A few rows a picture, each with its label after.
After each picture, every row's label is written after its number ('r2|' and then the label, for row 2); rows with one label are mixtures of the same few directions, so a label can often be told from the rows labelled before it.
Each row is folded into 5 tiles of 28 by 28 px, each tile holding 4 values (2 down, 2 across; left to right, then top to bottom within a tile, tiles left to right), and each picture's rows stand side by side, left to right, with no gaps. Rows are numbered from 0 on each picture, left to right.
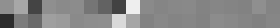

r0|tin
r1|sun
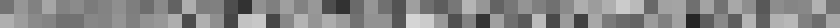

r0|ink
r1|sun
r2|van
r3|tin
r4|van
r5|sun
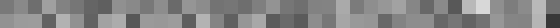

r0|sun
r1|sun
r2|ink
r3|van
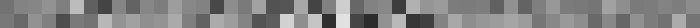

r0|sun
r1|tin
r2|sun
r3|tin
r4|tin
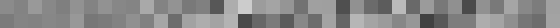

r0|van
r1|sun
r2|sun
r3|ink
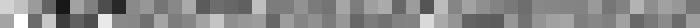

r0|ink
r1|sun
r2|sun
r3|ink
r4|tin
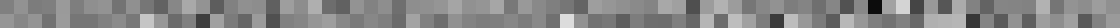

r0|sun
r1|tin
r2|van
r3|van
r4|tin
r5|van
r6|van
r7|ink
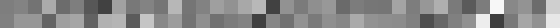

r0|sun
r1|tin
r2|sun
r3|tin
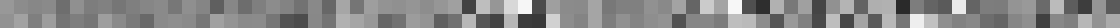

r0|ink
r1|tin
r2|ink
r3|sun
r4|tin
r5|van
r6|sun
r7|sun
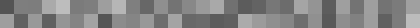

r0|ink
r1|sun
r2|ink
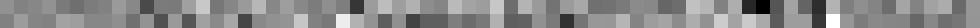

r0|sun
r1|ink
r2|sun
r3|van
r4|tin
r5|van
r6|sun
